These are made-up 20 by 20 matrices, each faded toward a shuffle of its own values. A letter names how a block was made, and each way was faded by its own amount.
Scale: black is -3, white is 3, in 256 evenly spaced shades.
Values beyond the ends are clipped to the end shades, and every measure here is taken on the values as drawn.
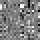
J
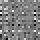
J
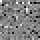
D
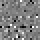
D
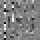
J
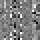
J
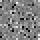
D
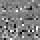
D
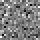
D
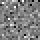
D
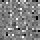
D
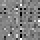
J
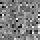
D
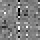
J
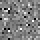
D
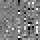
J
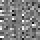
J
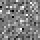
D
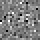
D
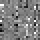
J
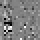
J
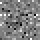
D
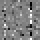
J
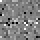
D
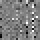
J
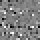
D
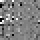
J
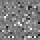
D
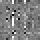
J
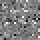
D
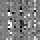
J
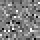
D
